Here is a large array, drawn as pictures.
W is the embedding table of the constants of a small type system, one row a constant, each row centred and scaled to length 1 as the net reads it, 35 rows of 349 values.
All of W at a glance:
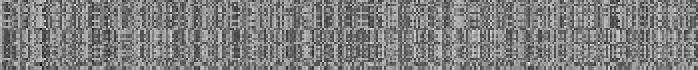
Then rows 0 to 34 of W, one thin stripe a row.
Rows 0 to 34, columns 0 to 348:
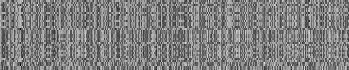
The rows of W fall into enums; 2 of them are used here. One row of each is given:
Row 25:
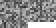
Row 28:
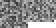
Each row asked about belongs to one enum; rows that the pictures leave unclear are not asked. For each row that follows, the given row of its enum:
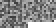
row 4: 28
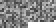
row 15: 25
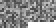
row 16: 25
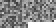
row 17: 28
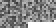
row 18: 28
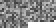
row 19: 25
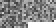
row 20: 28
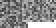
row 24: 28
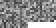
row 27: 25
